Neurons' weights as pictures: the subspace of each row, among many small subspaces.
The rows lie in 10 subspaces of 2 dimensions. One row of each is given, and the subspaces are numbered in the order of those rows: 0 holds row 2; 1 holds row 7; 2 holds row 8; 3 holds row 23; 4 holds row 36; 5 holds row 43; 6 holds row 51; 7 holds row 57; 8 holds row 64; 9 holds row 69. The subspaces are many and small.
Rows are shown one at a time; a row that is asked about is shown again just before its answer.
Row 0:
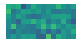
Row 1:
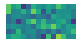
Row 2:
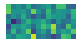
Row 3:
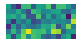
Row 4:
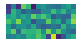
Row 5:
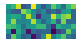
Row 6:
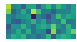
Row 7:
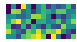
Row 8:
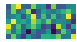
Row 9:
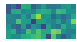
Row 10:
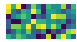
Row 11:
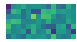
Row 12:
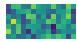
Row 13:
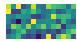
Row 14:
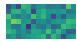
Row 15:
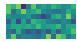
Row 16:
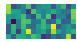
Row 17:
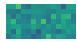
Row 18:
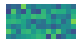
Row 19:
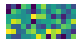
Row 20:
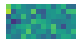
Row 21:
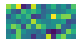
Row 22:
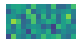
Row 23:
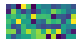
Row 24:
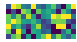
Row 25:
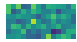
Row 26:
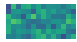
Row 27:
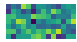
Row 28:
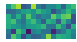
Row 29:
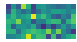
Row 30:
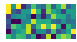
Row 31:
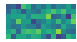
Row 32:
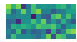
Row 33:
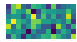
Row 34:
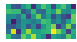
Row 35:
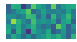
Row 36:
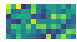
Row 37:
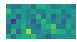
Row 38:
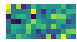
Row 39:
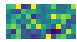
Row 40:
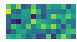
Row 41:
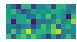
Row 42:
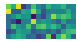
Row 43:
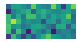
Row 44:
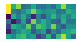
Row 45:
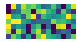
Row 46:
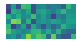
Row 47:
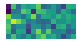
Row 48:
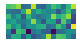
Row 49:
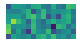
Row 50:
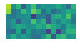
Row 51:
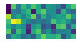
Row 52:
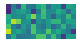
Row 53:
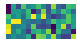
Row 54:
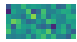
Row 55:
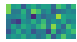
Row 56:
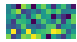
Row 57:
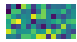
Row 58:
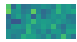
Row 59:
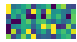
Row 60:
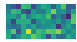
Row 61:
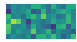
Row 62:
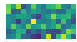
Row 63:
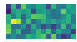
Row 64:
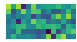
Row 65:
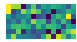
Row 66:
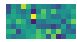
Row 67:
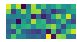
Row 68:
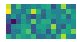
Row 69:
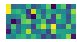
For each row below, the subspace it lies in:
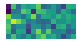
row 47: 6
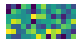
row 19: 5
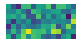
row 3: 2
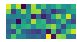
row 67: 8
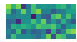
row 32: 8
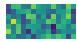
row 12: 9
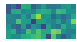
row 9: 1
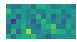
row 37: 7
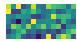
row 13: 1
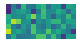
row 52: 5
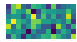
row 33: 2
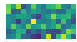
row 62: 1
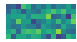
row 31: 8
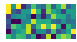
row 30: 7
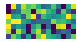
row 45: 6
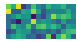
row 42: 7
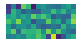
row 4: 3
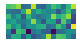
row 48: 5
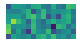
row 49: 0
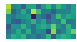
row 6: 2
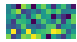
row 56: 7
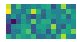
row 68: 5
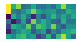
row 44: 5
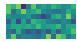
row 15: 8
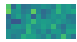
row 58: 6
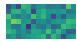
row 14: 4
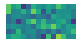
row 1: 9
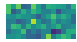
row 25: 1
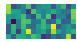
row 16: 9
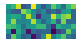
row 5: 7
